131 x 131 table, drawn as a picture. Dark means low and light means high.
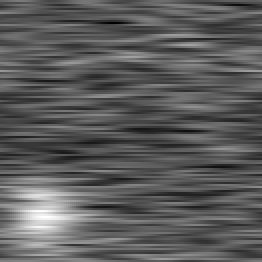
The bottom left is the ninth with the highest average. The halves do not mirror each other. The values are skewed, with a long tail toward high values. One bump rises in the bottom left.
